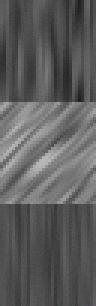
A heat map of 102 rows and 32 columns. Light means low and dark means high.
It is made of 3 by 1 panels. Panel 1,1: high, streaked downward. Panel 2,1: middling, slanting up to the right. Panel 3,1: high, streaked downward, faint in contrast.
